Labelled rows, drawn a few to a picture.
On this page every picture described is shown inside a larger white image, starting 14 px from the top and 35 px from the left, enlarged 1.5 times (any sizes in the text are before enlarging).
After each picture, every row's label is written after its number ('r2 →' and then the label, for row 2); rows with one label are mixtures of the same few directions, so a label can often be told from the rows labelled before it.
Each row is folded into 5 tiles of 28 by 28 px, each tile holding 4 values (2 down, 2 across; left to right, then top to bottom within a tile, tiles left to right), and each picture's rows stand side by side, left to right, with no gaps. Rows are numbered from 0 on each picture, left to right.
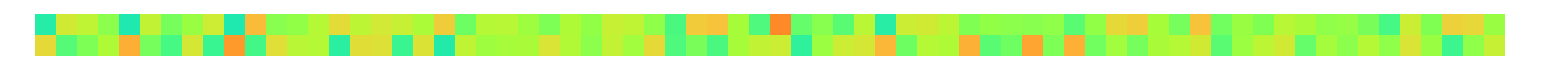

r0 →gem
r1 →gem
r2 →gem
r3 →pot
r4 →gem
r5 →pot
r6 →gem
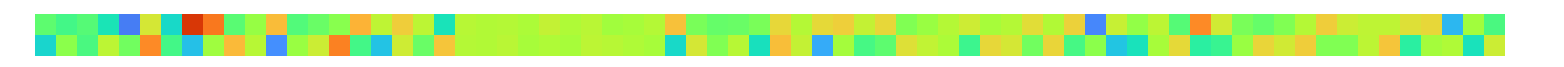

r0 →gem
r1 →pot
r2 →gem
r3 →gem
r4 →gem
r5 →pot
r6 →gem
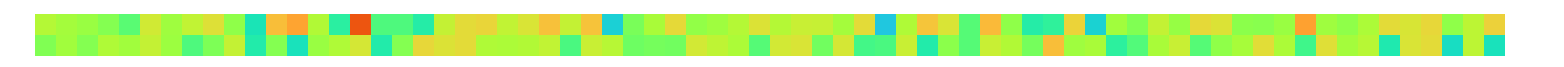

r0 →gem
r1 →pot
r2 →gem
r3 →gem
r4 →pot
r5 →pot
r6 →gem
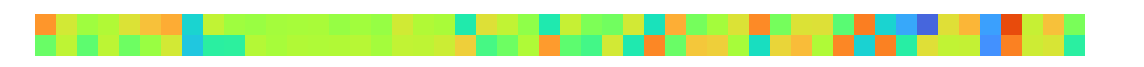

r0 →gem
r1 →gem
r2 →gem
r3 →gem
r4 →pot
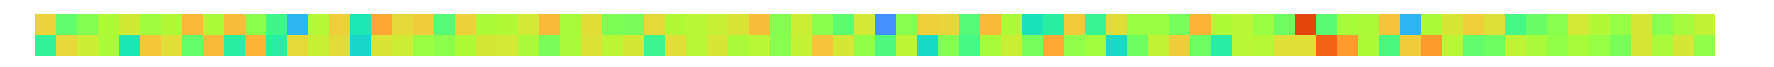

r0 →gem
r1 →pot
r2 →gem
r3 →gem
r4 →pot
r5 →pot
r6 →pot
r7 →pot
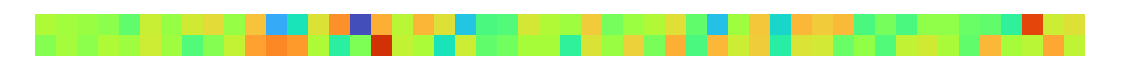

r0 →gem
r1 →pot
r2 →pot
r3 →pot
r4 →gem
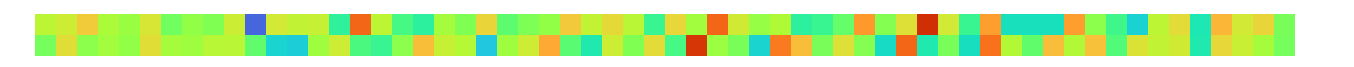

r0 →pot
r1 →pot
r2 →pot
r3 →pot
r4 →pot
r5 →pot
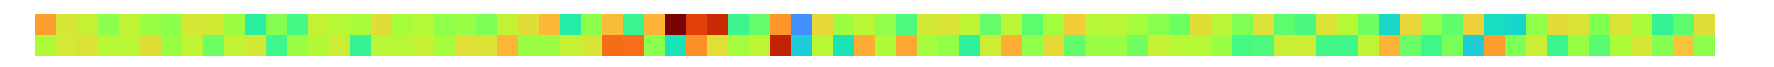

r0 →pot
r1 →pot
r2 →gem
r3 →pot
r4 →pot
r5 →gem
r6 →gem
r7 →pot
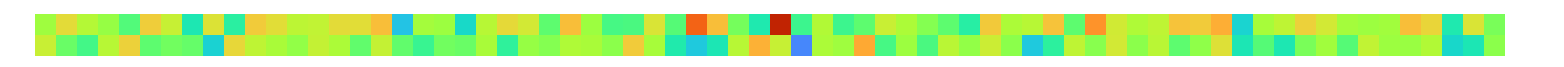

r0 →gem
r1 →gem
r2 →pot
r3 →pot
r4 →gem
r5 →gem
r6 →gem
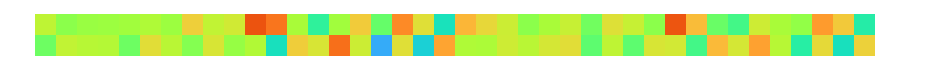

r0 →gem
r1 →pot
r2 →pot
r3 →pot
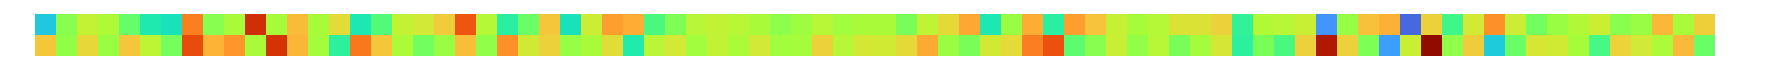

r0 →gem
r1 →pot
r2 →pot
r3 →gem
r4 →gem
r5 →gem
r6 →pot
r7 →gem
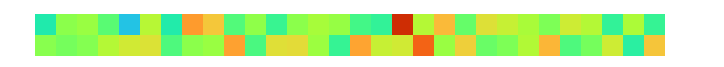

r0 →gem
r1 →gem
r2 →gem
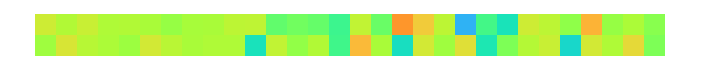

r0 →pot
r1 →gem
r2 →pot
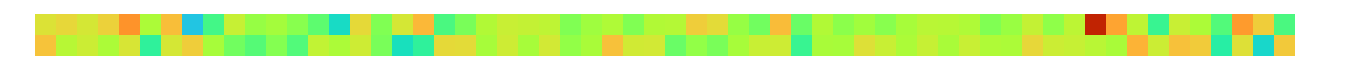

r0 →gem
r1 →gem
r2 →gem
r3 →pot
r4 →gem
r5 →pot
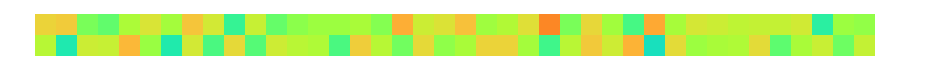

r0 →pot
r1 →gem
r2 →gem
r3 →gem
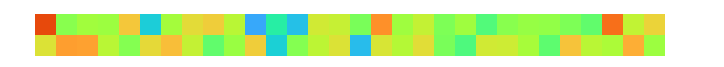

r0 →pot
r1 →pot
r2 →gem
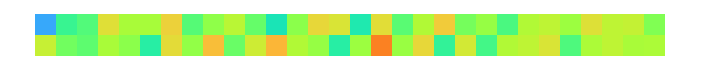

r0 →pot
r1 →pot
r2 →pot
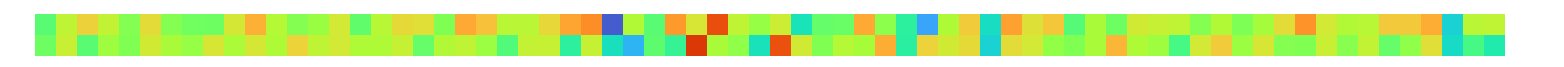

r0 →pot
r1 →pot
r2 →gem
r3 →pot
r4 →pot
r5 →pot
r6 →gem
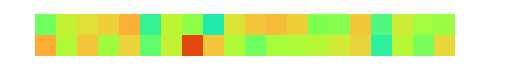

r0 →gem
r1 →pot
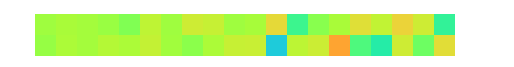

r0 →gem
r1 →pot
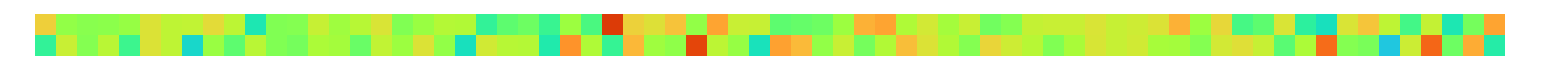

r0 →gem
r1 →pot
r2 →gem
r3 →pot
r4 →pot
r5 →gem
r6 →pot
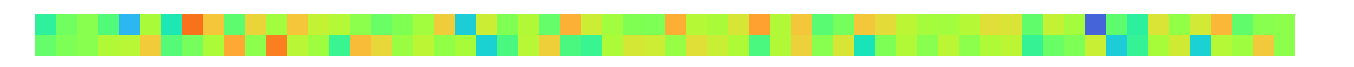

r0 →gem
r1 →pot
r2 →pot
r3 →gem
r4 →gem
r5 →pot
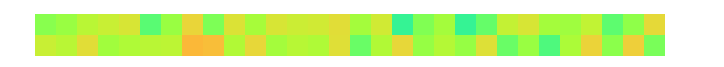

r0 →gem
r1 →gem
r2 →pot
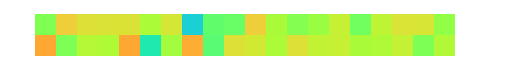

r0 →gem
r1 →pot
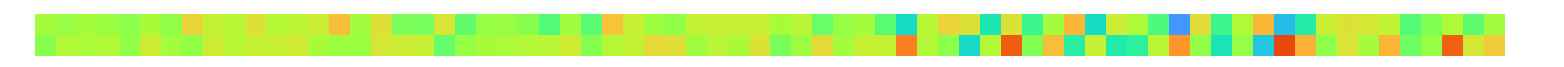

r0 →gem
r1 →gem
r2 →gem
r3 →gem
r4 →pot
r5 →gem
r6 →gem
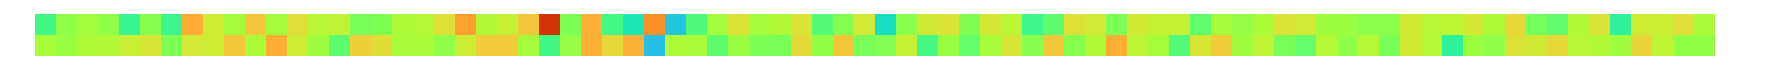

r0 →gem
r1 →pot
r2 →gem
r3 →pot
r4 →pot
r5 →pot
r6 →gem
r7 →pot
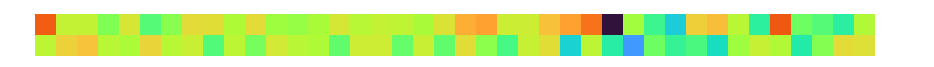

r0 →pot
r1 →gem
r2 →gem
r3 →pot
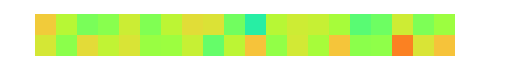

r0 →pot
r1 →gem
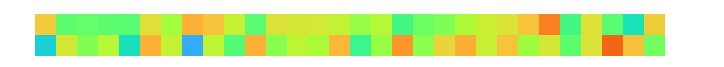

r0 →gem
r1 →gem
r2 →gem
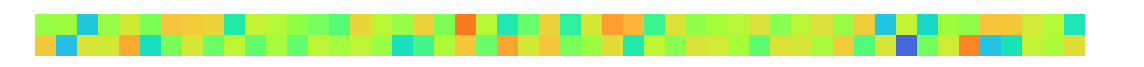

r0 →pot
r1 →gem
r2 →pot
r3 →gem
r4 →pot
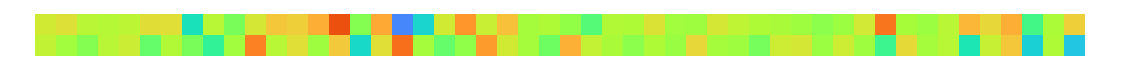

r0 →gem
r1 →gem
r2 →pot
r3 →pot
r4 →gem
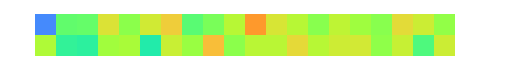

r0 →pot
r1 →pot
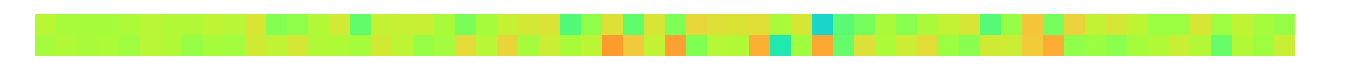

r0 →gem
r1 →pot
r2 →gem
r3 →gem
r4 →gem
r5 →pot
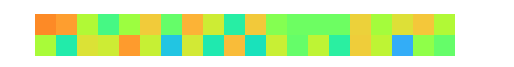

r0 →pot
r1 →gem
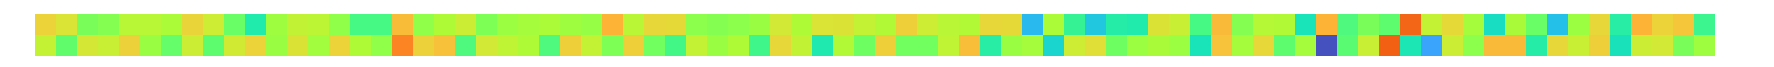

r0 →pot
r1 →gem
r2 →gem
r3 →gem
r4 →gem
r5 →pot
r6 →pot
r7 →pot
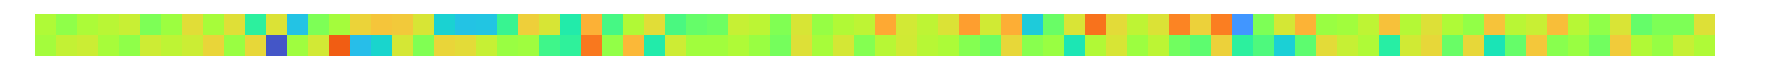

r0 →gem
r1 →pot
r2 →pot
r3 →pot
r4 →gem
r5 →gem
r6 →gem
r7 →pot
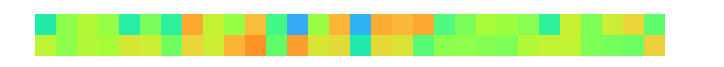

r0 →gem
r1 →pot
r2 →gem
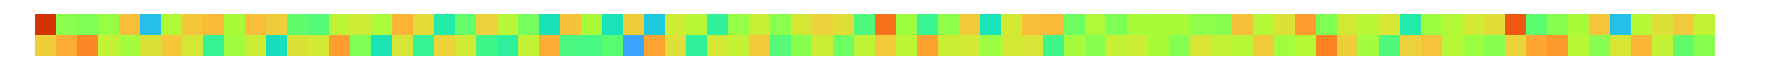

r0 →pot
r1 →pot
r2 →gem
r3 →pot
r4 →pot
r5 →gem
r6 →pot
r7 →pot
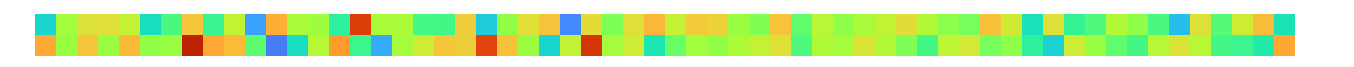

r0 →gem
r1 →pot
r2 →pot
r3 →pot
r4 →gem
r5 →gem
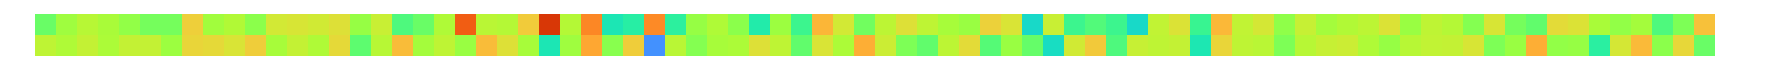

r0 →gem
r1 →gem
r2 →gem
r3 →gem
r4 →gem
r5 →pot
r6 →gem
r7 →pot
